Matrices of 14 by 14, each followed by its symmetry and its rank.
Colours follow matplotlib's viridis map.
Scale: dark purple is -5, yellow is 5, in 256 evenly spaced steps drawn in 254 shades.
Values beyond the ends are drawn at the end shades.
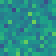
neither, full rank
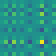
symmetric, rank one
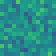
neither, full rank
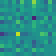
antisymmetric, rank two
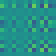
neither, rank one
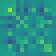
symmetric, rank three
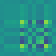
symmetric, rank one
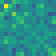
symmetric, rank three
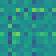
antisymmetric, rank two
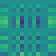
neither, rank one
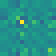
symmetric, rank three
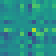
antisymmetric, rank two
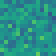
neither, full rank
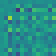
antisymmetric, rank two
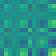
symmetric, rank one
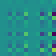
neither, rank one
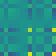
symmetric, rank one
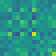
symmetric, rank three
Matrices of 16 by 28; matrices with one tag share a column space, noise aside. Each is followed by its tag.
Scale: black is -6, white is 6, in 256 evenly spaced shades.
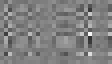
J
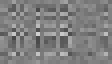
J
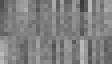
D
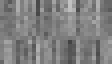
D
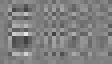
J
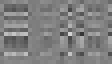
J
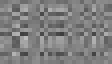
J
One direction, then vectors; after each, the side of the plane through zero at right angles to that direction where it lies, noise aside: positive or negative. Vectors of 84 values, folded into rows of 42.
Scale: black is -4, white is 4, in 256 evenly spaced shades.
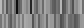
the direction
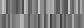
positive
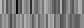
positive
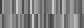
negative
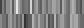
negative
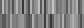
negative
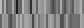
positive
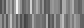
negative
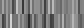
negative
